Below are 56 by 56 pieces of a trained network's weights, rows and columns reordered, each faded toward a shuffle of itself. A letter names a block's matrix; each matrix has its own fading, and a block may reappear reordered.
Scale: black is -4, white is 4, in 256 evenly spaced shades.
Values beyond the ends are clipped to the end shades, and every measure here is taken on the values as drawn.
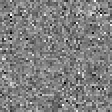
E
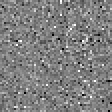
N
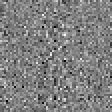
E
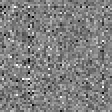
E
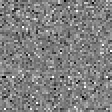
N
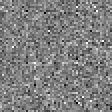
E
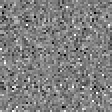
N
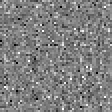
N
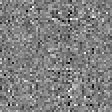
E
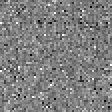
N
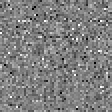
N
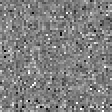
N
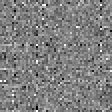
E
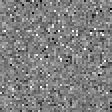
N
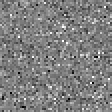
N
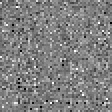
N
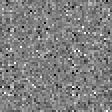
N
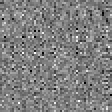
E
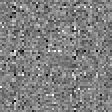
E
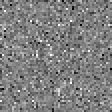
N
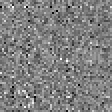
E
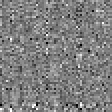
E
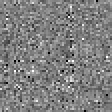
E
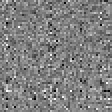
E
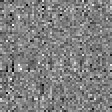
E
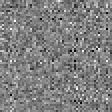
E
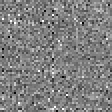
E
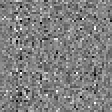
E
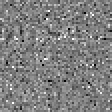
N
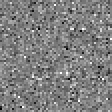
N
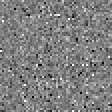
N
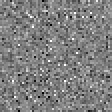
N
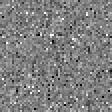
N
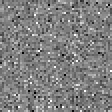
N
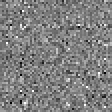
E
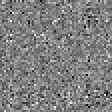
E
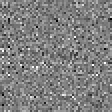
E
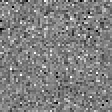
N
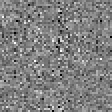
E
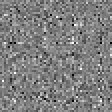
E
